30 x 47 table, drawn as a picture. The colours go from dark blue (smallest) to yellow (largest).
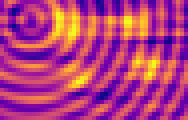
Rings spread out from the top left. No row or column stands out. There is no overall slope. Four bumps rise from the field. The halves do not mirror each other.
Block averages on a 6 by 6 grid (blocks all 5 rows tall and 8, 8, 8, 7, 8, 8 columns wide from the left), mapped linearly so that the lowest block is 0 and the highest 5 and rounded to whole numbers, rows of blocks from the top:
132021 / 035341 / 112110 / 224153 / 122011 / 111111
